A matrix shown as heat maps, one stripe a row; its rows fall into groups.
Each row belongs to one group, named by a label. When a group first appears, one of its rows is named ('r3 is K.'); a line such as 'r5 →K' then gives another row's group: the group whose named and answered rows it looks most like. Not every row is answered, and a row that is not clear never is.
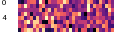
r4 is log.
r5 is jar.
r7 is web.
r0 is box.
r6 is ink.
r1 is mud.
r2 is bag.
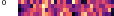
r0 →log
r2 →box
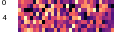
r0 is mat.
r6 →log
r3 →log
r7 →web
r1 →ink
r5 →jar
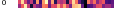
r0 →log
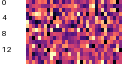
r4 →box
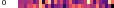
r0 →bag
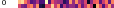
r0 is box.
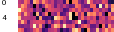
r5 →mat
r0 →ink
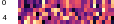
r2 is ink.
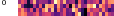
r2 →log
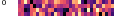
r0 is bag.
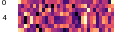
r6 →mud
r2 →bag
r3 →mud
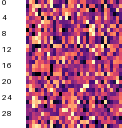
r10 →web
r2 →bag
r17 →jar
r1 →web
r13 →box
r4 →log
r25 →web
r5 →mat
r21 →mat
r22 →log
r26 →mud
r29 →mud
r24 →mud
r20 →bag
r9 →web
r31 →web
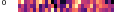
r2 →log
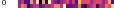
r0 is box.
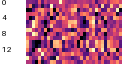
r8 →mud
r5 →mud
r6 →mud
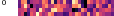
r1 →bag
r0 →log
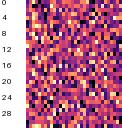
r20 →log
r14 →jar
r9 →jar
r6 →web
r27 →log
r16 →log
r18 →mud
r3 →mud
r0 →bag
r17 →log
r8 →log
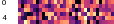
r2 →mud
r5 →mud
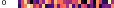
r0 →bag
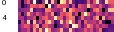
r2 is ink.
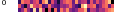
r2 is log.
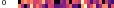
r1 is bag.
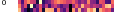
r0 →box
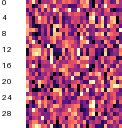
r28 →mud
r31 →web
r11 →box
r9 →log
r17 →ink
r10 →bag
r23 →log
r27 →mud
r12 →web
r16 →bag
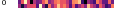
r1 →box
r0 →bag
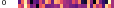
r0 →bag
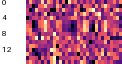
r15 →log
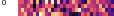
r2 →mat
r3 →ink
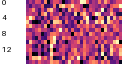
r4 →mat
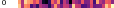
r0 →jar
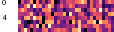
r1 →jar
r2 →mat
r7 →bag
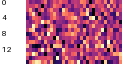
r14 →box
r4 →mud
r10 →mat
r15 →web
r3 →bag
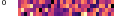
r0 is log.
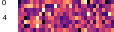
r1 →web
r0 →mud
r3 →bag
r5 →jar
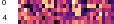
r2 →bag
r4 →jar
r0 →log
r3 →mat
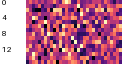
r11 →log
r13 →mud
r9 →mat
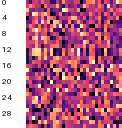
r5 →jar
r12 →web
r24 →jar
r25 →jar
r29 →bag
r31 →mat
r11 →mat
